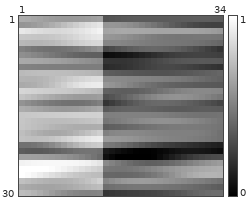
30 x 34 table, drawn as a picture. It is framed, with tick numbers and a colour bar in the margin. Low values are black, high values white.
Stripes: horizontal, repeating 4 times. Grain: streaks across. Seam: vertical, 40% of the way across, the left part higher. Histogram: bell-shaped.
